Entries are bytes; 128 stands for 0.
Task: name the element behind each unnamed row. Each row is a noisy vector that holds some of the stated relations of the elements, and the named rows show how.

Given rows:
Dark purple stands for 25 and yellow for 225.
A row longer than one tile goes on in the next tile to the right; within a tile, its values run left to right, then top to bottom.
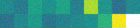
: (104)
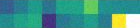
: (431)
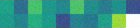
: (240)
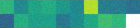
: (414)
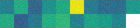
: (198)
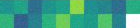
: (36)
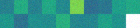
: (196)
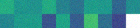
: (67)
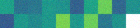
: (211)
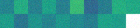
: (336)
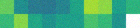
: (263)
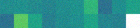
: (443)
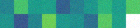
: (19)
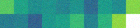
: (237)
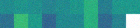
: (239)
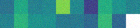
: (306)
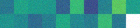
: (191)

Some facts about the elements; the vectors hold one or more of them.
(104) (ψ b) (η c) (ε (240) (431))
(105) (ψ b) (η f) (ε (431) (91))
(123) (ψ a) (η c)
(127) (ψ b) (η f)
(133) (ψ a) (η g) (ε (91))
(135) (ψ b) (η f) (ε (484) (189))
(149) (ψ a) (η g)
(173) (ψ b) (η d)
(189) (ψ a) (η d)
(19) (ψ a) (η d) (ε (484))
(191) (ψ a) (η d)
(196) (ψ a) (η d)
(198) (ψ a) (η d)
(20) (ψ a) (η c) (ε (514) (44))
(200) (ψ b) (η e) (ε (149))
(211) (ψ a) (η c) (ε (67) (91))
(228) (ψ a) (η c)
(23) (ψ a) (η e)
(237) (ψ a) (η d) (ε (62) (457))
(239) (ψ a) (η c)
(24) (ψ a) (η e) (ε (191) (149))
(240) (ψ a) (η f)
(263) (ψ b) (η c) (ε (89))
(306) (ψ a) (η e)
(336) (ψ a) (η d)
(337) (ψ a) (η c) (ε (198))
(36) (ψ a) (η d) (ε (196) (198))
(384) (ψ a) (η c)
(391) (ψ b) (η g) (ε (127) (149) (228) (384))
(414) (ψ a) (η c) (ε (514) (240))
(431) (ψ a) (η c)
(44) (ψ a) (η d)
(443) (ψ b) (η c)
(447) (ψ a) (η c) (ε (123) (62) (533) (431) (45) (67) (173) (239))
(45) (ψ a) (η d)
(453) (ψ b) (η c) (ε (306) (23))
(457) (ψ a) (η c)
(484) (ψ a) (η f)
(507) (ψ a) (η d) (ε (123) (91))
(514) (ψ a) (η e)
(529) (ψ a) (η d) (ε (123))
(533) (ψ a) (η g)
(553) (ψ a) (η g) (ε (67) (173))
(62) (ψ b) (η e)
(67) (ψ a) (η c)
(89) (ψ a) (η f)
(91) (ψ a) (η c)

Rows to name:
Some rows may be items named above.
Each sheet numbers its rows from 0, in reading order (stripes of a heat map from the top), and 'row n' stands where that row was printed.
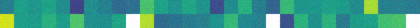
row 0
(391)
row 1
(553)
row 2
(414)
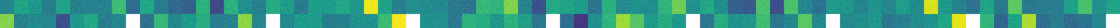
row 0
(533)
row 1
(453)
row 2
(104)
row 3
(337)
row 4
(507)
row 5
(453)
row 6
(104)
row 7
(135)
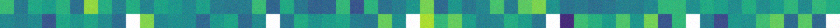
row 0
(447)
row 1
(533)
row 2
(453)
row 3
(89)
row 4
(91)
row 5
(529)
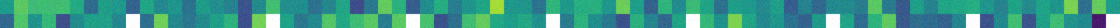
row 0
(514)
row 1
(457)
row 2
(133)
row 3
(36)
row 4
(62)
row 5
(127)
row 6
(484)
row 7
(123)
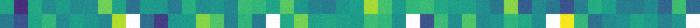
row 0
(105)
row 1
(507)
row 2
(263)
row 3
(20)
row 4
(149)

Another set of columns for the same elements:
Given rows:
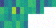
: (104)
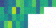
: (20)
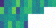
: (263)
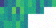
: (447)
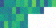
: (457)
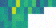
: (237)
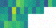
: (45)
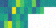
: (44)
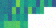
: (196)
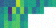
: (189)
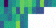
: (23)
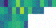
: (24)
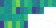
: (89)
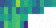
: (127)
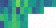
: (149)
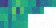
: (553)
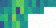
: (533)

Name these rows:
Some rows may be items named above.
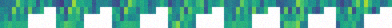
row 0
(36)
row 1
(19)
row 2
(529)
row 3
(414)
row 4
(36)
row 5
(484)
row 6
(453)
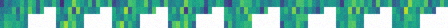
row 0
(337)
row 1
(514)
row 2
(20)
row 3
(240)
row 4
(133)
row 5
(105)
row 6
(62)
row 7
(237)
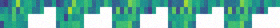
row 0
(391)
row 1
(507)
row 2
(484)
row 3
(135)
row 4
(484)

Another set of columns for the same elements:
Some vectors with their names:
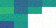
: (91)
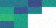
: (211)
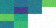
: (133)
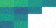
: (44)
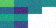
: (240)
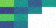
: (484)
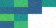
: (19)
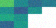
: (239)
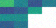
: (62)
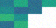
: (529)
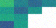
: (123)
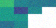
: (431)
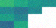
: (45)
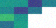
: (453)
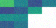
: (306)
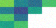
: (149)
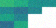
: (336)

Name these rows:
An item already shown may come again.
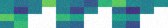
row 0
(133)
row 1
(105)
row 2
(240)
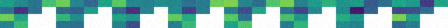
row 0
(553)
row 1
(127)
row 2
(240)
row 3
(133)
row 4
(149)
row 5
(533)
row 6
(414)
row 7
(135)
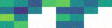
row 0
(391)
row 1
(89)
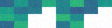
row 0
(507)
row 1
(237)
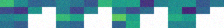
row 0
(514)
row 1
(105)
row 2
(337)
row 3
(104)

